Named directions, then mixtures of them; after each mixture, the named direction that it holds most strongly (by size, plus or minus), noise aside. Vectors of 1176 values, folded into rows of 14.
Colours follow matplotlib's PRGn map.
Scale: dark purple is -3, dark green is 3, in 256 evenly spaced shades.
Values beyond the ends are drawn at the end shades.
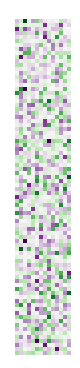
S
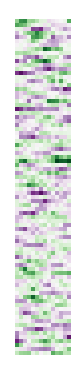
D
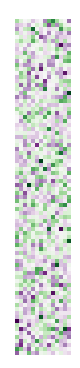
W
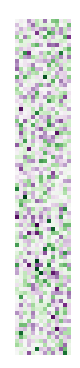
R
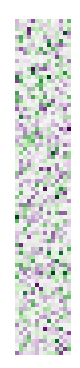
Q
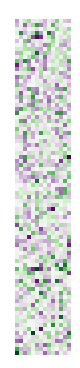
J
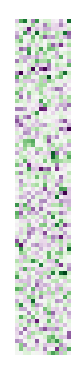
Q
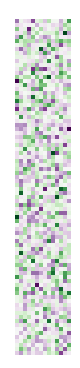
Q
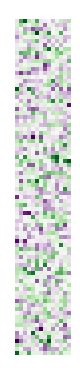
D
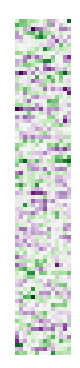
D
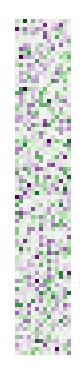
S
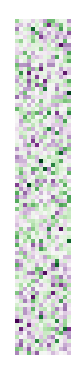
W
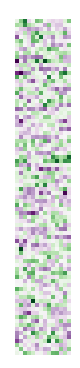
D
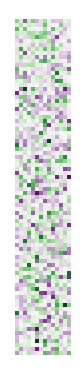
S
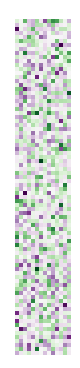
W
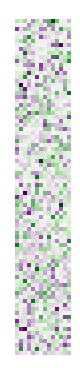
W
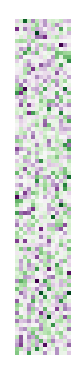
S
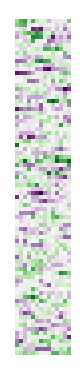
D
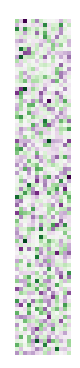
S
